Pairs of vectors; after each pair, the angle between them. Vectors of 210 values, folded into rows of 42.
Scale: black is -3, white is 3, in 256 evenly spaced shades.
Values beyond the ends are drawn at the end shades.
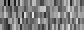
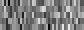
nearly parallel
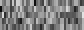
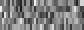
nearly opposite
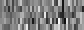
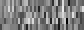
nearly opposite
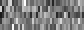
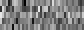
nearly opposite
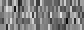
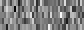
nearly parallel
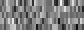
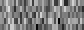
nearly parallel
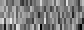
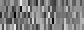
partly opposed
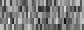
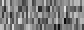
nearly parallel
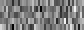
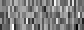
partly opposed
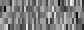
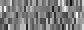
nearly opposite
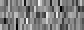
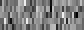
orthogonal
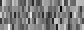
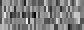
partly aligned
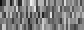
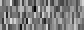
partly opposed
